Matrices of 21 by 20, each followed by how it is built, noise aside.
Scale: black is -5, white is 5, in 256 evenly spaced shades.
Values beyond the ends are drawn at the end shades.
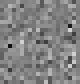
uneven columns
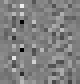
uneven columns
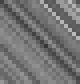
Toeplitz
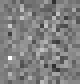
uneven columns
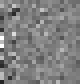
uneven columns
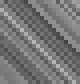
Toeplitz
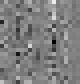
uneven columns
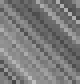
Toeplitz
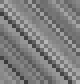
Toeplitz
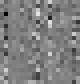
uneven columns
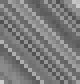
Toeplitz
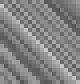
Toeplitz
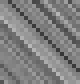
Toeplitz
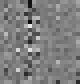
uneven columns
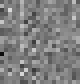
uneven columns
